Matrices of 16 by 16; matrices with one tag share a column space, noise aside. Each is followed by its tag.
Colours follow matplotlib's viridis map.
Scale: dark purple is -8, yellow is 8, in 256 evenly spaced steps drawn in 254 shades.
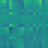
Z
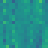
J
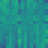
J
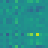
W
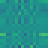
W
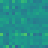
W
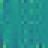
J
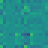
W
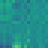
J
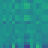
J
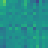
Z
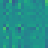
Z
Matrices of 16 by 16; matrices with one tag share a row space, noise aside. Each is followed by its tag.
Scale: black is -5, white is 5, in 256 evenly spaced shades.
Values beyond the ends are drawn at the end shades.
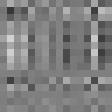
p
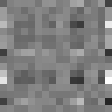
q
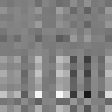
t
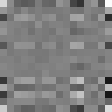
q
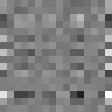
q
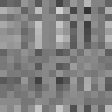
t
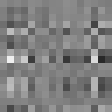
p
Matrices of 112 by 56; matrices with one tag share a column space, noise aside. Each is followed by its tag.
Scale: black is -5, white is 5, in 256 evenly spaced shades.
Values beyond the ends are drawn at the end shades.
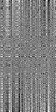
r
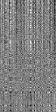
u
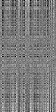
r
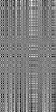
r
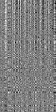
u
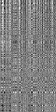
u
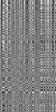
u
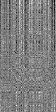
u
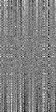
r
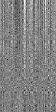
u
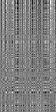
u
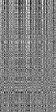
u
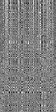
u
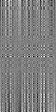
r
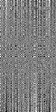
r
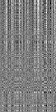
u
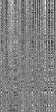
u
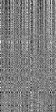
u
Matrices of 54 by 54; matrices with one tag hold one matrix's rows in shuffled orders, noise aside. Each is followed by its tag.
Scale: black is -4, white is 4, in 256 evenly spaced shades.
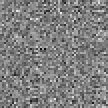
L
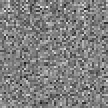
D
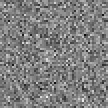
D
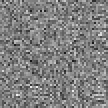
L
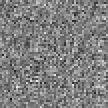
L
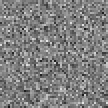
D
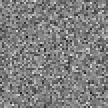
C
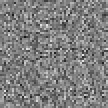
D
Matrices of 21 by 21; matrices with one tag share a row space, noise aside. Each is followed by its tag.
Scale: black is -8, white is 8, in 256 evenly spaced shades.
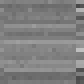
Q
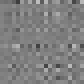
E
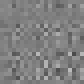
E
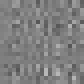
E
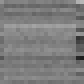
Q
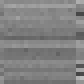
Q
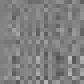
E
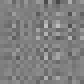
E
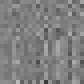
E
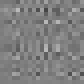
E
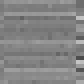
Q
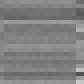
Q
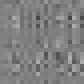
E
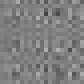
E
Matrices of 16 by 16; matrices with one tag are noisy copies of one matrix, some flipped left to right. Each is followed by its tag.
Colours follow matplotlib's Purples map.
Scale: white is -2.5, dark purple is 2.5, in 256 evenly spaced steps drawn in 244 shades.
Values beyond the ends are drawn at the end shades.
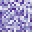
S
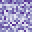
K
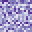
K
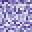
K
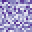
K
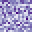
K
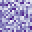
S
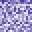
K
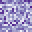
K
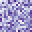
S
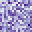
S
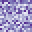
K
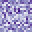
K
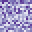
K
